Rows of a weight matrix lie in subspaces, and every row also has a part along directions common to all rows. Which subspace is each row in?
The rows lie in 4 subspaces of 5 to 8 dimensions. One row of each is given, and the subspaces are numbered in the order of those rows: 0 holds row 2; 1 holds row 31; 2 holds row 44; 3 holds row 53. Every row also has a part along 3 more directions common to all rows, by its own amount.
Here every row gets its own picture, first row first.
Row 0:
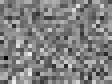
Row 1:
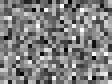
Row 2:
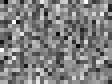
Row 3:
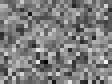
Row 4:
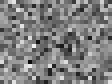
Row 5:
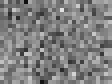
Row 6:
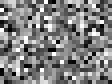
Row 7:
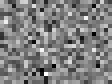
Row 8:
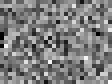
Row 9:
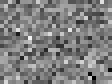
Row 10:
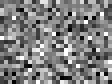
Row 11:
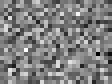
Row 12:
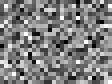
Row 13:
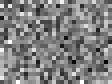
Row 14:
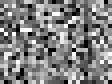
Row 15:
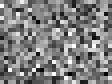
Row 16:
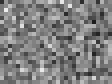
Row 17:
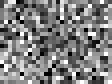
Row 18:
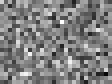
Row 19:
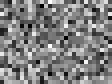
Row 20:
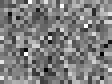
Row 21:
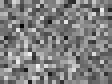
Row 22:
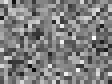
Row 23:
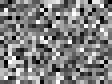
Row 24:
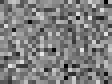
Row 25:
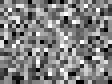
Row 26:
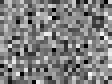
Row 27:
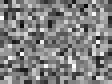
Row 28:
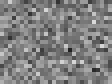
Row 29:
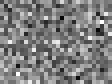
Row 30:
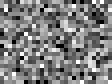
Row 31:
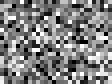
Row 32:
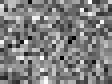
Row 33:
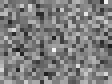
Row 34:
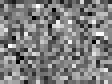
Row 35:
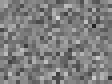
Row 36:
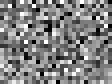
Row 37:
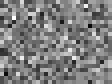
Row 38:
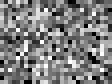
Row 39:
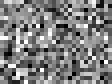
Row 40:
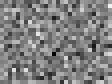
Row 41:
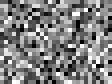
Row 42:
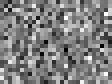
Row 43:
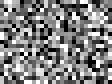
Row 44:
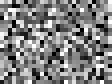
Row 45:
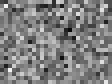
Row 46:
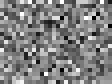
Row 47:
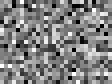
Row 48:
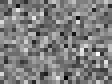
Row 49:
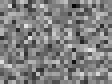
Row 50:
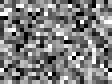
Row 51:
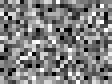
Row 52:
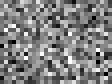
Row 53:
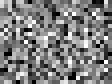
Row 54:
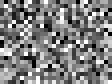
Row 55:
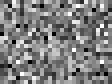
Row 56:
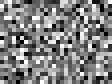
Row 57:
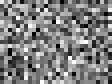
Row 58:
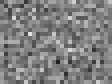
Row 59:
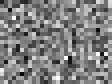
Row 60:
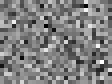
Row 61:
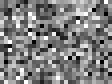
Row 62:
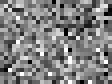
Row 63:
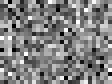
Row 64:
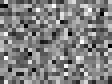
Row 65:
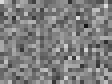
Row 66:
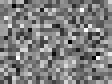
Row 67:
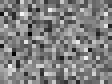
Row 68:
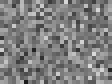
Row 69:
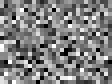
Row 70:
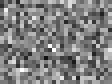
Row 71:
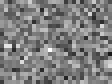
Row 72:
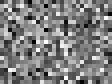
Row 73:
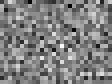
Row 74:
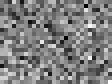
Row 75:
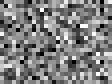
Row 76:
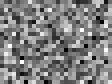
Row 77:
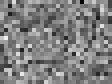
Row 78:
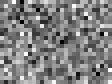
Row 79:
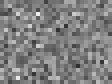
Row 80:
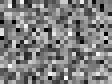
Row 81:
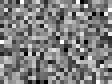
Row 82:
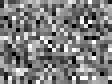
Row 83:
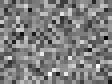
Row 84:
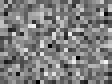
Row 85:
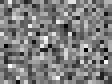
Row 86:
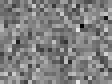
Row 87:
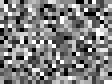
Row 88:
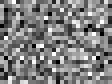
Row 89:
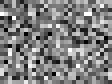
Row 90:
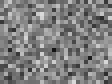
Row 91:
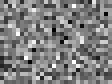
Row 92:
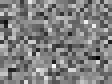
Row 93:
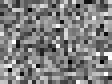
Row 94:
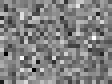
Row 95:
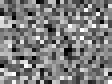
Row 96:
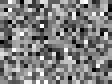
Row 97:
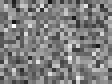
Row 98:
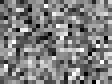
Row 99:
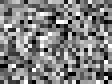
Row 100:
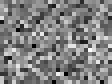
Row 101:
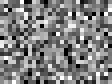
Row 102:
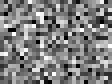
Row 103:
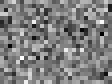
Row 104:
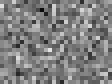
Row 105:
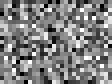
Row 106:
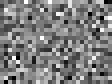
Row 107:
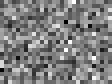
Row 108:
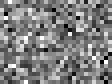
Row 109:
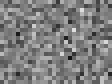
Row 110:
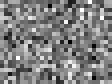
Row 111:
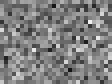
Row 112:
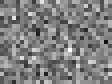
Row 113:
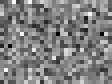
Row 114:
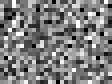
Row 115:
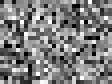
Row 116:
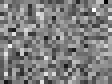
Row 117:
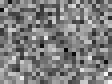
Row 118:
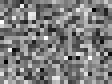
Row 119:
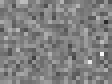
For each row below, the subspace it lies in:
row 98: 3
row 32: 2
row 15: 1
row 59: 3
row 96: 0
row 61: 3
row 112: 0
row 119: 3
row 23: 2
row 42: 0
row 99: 3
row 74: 0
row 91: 1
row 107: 2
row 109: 2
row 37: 0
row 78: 0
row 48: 3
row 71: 0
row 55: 1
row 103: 0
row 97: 0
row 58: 3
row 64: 1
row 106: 2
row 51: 1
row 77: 1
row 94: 1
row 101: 0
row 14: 3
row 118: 3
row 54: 0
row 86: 1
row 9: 0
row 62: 1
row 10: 0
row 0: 2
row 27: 2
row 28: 0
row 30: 0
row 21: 2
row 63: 0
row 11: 1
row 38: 2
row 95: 0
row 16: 2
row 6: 3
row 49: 1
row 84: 3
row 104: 2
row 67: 1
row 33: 3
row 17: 0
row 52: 0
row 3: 1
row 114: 2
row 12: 0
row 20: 2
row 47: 1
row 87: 1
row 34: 2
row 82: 2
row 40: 2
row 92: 1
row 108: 3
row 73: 2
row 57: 1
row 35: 2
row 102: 3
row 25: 1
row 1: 2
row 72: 1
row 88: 2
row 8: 2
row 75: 1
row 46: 1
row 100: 1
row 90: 3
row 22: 1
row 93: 1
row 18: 2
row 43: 0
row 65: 3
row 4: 0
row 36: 1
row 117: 3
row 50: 3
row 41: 1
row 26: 3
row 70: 2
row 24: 3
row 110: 2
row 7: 1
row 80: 1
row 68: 0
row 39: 3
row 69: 0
